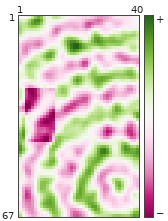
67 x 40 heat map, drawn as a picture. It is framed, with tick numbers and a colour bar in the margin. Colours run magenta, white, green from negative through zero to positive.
Lone odd cells: none. Rings: centred on the bottom right. Ninth with the lowest average: middle left. Mirror symmetry: none. Odd patch: lower, in the middle left. Average level on the scale: 50%. Grain: blotchy.
